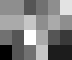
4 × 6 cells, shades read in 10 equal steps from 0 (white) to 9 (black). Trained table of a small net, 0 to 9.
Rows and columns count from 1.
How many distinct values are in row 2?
3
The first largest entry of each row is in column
3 4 6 1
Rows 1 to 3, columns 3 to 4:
6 5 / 2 4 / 0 3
